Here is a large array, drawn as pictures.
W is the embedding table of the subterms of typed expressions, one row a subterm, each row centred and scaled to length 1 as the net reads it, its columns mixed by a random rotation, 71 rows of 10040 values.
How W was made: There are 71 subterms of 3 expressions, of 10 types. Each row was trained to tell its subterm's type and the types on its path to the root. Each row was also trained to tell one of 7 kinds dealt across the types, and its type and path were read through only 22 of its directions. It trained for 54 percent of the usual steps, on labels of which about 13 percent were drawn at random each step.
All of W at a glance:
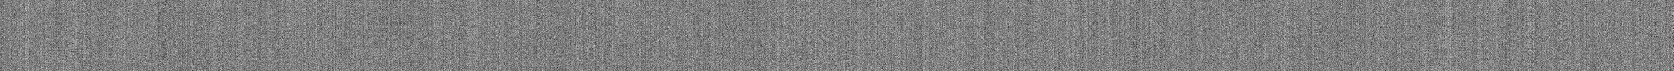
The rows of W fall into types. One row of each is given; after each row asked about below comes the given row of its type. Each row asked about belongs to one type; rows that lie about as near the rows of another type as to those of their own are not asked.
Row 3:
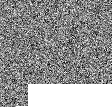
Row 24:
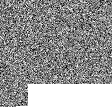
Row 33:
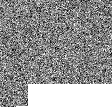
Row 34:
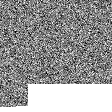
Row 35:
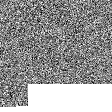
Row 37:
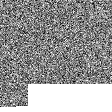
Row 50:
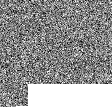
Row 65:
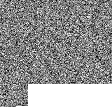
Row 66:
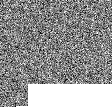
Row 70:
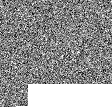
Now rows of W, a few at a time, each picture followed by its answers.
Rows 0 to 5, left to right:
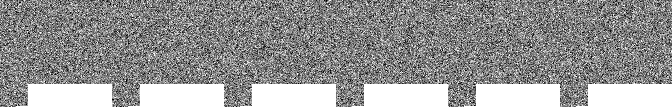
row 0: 24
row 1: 70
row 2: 24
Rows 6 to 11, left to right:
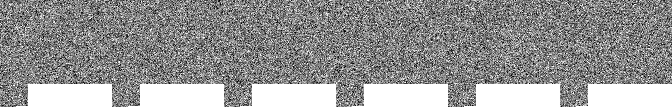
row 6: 24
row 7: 70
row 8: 66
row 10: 66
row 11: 34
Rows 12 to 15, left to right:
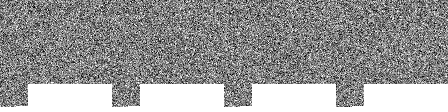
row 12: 33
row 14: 37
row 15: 33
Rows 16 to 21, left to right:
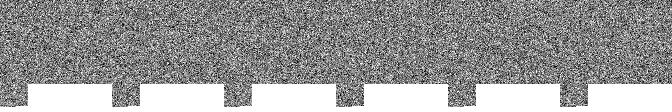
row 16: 24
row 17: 65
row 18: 24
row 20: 35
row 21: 65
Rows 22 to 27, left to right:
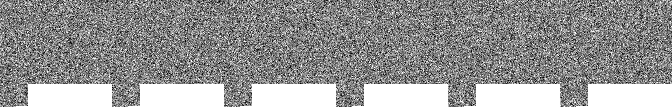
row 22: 3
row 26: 50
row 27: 37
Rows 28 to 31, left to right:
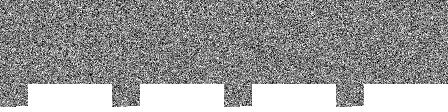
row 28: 24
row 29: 37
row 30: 35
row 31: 70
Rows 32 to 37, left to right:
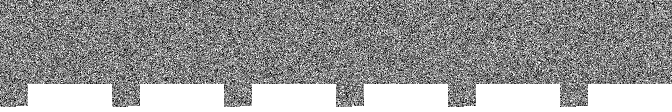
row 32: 24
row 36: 65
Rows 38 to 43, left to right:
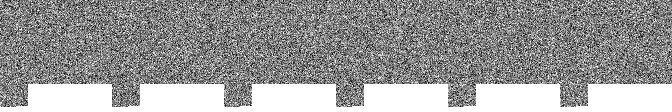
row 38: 70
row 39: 70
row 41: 66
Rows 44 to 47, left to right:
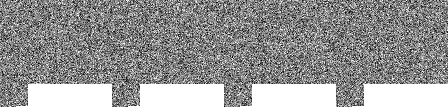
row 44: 66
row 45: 66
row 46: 35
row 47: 66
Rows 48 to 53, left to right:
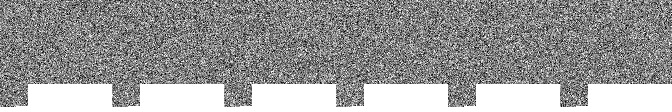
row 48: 33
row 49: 34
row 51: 3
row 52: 35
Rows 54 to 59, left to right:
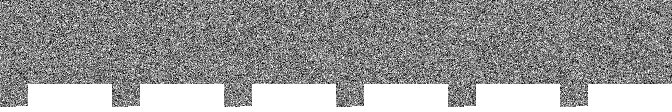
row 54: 34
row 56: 66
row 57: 33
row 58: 35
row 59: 35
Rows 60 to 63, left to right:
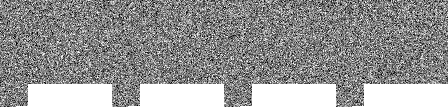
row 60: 70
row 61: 65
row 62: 70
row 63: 37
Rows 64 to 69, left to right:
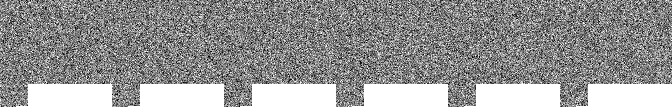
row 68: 34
